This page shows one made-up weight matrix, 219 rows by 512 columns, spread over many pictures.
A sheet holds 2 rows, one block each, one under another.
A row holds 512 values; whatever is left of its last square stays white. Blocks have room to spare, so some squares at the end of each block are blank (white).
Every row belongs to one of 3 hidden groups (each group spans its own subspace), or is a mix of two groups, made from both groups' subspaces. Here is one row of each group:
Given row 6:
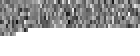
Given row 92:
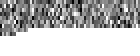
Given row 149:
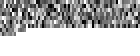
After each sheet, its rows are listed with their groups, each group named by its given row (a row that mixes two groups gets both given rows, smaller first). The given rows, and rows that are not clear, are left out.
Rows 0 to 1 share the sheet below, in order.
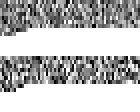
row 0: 6
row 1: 6
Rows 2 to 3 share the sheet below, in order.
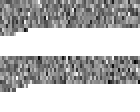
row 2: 6
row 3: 6
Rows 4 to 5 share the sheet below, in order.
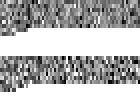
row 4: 149
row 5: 6
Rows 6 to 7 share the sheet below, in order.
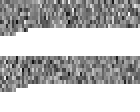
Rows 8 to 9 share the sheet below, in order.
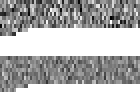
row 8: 6 and 92
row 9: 6
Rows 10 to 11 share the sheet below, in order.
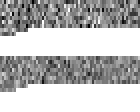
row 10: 149
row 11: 149
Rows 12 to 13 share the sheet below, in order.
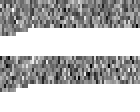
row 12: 92
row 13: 149
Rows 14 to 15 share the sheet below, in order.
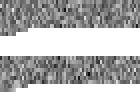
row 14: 92
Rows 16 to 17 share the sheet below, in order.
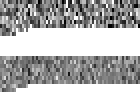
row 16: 6
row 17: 149
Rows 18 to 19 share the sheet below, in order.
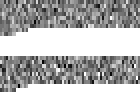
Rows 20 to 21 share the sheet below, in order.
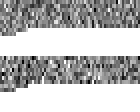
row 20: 149
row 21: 149
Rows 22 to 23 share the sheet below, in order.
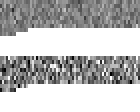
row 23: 92
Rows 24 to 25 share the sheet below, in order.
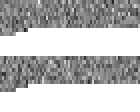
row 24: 6
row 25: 149
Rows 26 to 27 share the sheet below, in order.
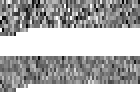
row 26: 6 and 149
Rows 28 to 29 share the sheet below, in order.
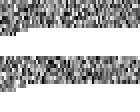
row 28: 6 and 149
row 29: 149
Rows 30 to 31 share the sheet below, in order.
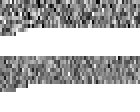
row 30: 6 and 149
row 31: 149
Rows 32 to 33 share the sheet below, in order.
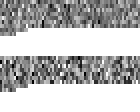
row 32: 149
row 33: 92
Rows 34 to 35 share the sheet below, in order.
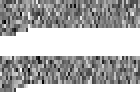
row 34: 149
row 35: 6 and 149
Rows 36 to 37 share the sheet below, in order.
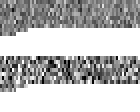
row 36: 92
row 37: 149
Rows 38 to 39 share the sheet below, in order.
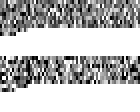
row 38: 92
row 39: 149
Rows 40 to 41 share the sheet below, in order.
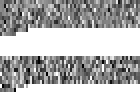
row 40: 149
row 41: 6
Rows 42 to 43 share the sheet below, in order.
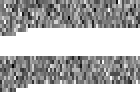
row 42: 149
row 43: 92
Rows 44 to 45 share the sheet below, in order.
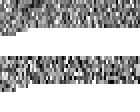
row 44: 149
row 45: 6
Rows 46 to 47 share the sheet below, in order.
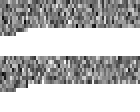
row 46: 6
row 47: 149
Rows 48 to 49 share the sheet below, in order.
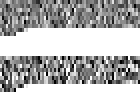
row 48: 6
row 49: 6
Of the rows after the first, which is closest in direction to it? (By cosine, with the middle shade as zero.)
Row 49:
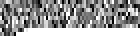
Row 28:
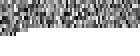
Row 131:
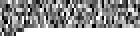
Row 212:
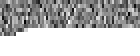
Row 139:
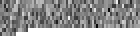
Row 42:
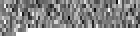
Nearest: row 212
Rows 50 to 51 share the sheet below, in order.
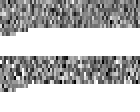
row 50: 92
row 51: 92
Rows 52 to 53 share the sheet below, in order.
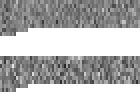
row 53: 92
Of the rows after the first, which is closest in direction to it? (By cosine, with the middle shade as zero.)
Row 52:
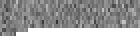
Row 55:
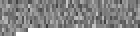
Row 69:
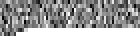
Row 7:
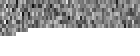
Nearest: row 69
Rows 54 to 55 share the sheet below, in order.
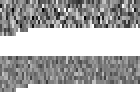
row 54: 92
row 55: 6
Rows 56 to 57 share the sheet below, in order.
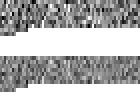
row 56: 149
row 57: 149
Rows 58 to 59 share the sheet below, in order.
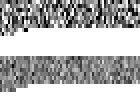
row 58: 6
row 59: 92
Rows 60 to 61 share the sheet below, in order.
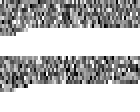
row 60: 149
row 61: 6
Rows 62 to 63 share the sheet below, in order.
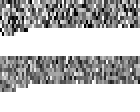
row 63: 6
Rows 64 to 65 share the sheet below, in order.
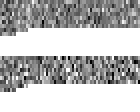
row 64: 149
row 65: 6
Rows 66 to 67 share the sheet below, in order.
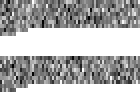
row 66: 149
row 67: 92
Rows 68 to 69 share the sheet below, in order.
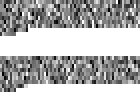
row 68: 149
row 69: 6
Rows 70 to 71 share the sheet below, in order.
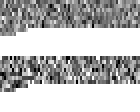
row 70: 149
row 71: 6 and 149
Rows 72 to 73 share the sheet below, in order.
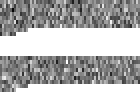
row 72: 92
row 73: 6 and 149
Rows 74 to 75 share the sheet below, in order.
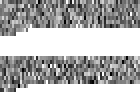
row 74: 6 and 149
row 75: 92
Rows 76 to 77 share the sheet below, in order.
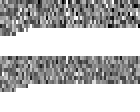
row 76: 6
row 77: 6
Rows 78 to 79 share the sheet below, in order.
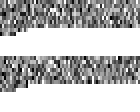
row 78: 92
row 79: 149
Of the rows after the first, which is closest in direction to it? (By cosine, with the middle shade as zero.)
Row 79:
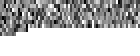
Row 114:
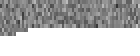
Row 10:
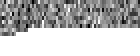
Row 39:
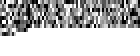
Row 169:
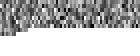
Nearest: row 10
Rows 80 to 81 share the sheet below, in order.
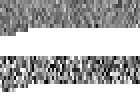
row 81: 92
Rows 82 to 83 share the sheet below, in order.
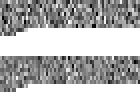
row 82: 6
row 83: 6
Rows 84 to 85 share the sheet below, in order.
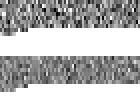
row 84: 92
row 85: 6
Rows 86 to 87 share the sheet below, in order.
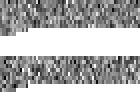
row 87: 149
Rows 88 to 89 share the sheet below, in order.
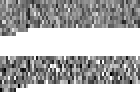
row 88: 6 and 149
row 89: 92
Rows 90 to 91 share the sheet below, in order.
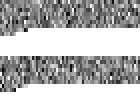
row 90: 6
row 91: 6 and 92
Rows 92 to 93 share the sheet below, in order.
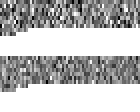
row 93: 6 and 92
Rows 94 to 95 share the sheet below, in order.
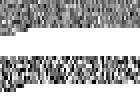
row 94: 149
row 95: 6
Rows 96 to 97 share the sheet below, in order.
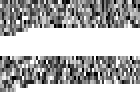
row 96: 6 and 92
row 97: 149
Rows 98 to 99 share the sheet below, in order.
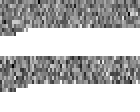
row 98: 6 and 149
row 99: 92
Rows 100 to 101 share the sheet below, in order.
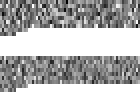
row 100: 92
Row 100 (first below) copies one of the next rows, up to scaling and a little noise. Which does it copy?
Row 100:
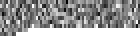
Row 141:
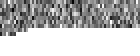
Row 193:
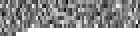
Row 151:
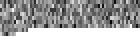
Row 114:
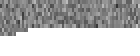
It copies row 193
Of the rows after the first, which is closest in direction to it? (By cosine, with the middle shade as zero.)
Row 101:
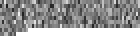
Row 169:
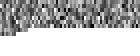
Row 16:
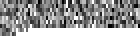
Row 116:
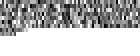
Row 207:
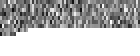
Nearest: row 116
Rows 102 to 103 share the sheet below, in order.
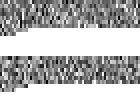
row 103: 6
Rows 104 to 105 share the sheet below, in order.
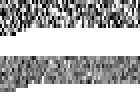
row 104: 92
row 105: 149
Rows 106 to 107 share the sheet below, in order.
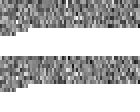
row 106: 6
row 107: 6
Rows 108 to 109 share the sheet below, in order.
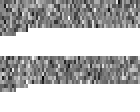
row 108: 149
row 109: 149
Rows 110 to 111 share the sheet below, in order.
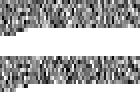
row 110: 6
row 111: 6
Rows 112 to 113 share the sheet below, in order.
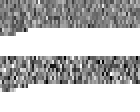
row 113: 92
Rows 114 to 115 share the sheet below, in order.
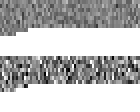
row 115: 6
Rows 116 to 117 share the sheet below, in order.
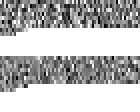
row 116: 149
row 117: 6
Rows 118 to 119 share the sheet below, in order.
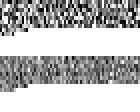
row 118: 6
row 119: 6 and 92
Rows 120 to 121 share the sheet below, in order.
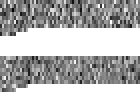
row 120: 92
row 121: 149
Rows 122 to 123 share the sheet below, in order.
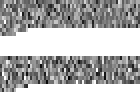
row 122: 149
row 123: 6
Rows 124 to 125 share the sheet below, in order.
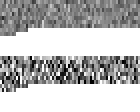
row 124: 149
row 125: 92
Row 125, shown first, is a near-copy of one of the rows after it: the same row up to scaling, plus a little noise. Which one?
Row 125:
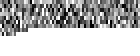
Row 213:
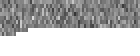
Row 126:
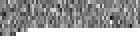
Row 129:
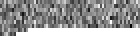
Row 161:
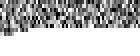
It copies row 213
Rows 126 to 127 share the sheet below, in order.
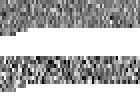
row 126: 92
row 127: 149
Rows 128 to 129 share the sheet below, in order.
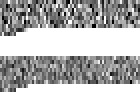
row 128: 6
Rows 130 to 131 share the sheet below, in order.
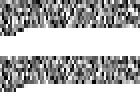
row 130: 6
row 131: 6
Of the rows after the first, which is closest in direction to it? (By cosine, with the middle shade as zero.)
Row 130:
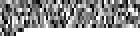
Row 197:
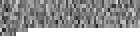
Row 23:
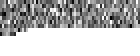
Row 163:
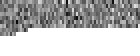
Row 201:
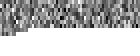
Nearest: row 197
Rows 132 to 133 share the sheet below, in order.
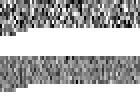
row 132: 92
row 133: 6 and 92
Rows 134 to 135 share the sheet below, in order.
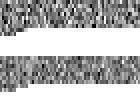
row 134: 6
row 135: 92 and 149
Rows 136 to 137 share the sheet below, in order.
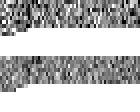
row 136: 149
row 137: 6 and 149
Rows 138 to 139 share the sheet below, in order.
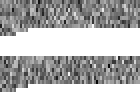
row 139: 6 and 149
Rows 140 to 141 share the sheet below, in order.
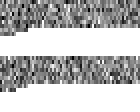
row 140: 149
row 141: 92
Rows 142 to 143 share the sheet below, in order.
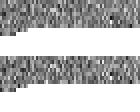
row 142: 92
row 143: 92
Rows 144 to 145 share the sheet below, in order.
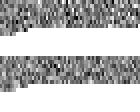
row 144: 6
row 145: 92 and 149
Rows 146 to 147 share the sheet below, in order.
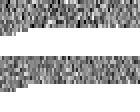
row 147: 6
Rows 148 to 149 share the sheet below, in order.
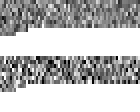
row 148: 149
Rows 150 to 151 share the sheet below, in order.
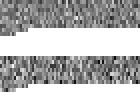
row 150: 6
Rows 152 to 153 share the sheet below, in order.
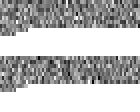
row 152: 6
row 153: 149
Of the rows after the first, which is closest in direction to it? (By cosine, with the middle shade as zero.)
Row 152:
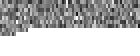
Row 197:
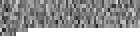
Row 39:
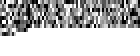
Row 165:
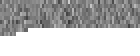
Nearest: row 39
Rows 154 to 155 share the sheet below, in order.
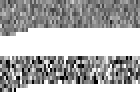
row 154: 92
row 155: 6 and 92
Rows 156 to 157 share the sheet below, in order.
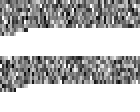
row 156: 6
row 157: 6 and 92
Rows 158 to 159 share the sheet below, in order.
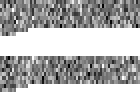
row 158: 92
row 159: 149
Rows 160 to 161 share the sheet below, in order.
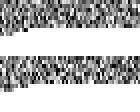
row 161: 92
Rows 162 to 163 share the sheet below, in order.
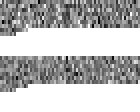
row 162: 149
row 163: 6
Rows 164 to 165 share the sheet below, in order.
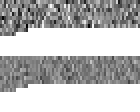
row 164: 149
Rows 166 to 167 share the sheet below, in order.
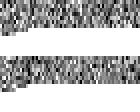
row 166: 92
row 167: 149
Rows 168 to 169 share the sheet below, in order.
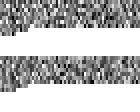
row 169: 92
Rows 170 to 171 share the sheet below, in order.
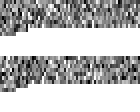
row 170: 149
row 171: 149
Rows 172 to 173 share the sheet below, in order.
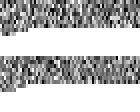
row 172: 92
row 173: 149
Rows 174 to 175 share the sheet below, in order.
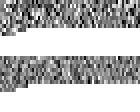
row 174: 149
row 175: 149
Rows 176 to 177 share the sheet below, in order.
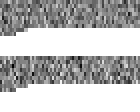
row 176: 6
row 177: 92
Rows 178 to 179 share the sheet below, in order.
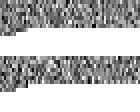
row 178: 6
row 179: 149
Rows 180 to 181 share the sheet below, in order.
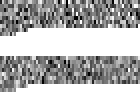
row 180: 6
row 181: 149
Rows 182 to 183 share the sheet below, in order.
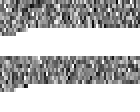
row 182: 149
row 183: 6
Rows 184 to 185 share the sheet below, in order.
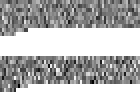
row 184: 6
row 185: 92 and 149
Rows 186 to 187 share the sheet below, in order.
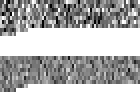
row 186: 149
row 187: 6
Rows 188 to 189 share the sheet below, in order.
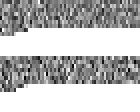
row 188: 6
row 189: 6
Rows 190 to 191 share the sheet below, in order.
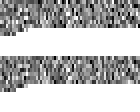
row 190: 6
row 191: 6
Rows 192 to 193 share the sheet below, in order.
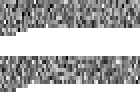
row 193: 92
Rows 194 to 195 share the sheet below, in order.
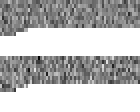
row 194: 6
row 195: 6
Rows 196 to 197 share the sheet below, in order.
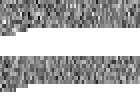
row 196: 149
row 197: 6 and 149
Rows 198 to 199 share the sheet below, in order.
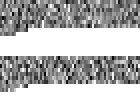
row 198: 149
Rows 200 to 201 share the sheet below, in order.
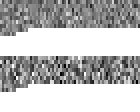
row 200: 6
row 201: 92
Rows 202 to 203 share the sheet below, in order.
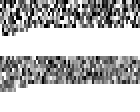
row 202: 92
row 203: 149
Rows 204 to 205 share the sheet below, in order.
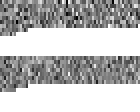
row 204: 6
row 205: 149
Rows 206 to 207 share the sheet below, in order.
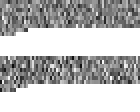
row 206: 6
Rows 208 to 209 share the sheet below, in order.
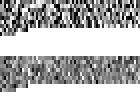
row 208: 149
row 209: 149
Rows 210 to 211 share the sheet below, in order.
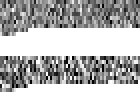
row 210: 92
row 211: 6
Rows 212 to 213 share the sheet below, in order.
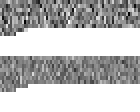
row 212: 6
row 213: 92
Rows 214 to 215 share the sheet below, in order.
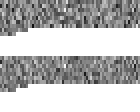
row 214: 92
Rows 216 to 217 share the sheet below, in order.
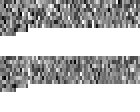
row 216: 149
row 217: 149
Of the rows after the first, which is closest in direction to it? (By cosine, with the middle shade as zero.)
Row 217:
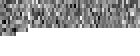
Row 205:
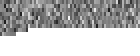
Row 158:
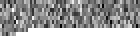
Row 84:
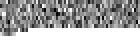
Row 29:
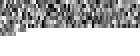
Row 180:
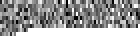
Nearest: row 205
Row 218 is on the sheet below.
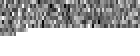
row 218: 149
